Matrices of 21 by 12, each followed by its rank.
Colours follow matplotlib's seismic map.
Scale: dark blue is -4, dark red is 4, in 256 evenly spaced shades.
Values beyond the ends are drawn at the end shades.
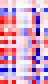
two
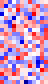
full rank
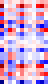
two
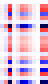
one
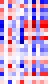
two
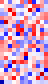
full rank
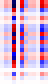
one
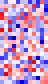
full rank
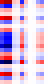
one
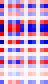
one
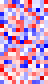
full rank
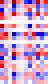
two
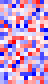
full rank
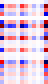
one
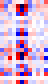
two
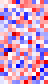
full rank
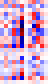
two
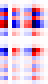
one
